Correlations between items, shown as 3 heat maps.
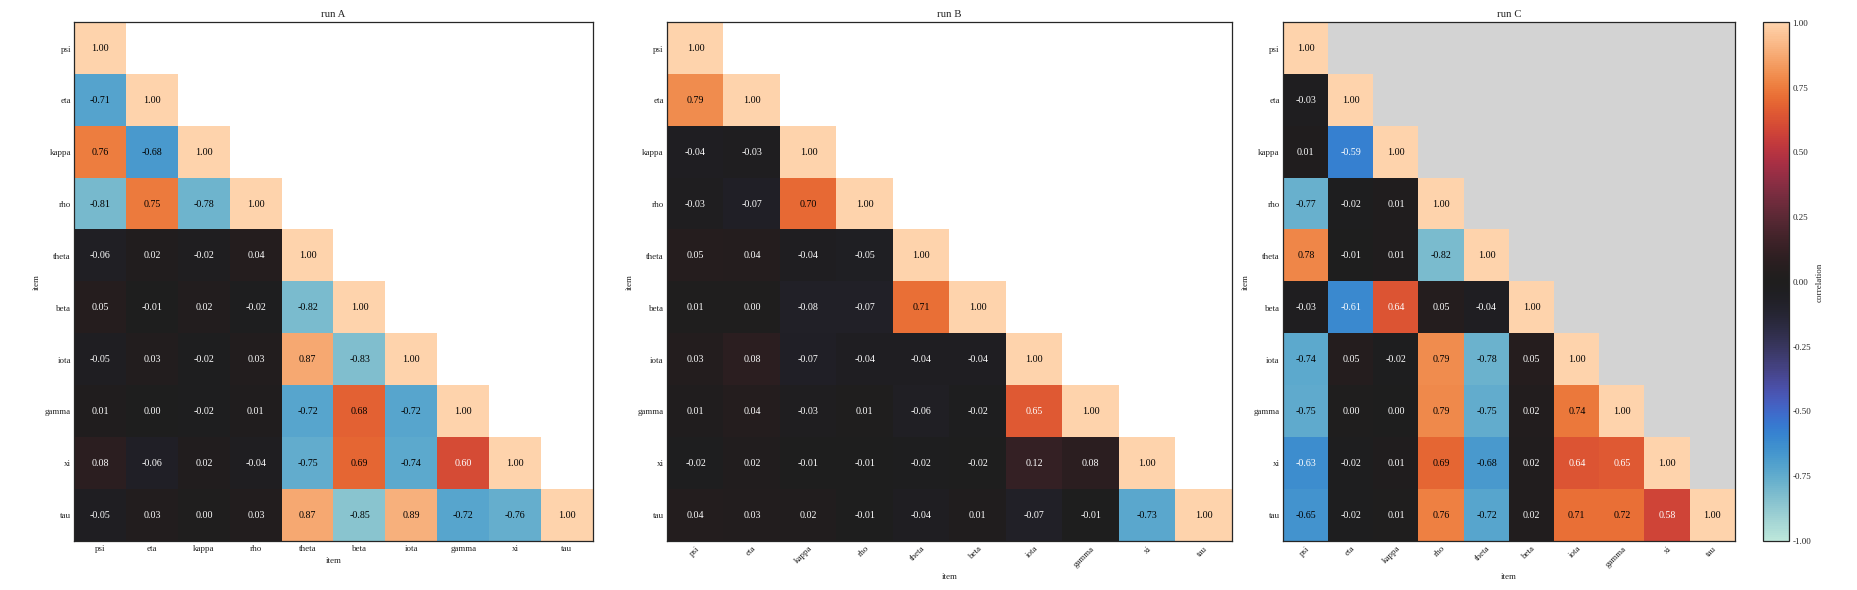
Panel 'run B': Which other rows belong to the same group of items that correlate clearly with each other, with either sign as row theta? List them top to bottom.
beta
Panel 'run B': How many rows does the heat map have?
10
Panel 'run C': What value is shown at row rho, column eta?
-0.02
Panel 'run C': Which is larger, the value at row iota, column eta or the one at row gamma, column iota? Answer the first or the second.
the second
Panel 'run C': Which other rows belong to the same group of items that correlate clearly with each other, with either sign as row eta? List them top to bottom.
kappa, beta
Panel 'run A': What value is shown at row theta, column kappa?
-0.02
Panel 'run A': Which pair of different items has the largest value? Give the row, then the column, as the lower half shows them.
tau, iota
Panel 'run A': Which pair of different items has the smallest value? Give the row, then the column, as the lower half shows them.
tau, beta
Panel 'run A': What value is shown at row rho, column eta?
0.75
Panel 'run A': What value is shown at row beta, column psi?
0.05
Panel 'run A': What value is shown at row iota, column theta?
0.87
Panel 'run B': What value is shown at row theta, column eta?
0.04
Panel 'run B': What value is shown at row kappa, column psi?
-0.04
